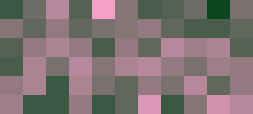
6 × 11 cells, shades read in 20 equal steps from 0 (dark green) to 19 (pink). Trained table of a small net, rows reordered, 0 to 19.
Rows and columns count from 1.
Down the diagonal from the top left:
4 7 13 14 9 7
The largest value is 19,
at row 1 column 5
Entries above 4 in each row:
9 11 11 11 10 7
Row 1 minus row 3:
-2 -3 1 -5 14 -1 -2 -8 -4 -13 3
